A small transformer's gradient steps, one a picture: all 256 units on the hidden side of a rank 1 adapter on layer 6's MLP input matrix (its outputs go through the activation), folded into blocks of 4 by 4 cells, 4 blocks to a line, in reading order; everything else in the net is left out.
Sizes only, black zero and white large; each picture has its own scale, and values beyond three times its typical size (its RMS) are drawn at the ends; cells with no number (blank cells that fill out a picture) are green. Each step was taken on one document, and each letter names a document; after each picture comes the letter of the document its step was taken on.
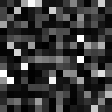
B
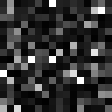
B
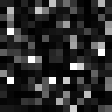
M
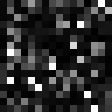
M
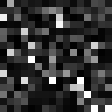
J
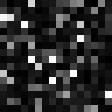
B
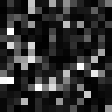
M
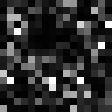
M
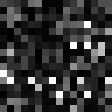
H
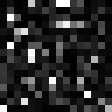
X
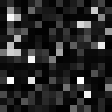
M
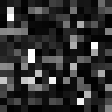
H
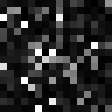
J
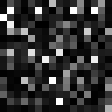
X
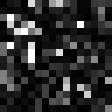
X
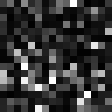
J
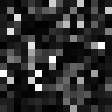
H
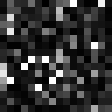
B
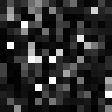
B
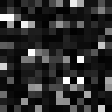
X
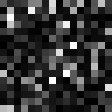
B
